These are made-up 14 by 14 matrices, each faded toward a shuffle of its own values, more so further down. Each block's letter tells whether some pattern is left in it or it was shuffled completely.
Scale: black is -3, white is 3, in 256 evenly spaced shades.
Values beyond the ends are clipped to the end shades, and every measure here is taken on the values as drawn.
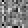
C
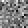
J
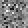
J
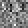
C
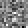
C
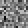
C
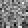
C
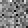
J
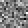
J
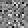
C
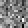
C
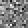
C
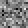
J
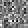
C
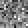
J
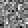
J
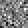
J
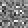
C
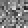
C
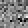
C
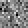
J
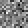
J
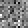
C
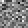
C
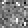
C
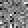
J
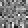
C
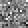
J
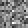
C
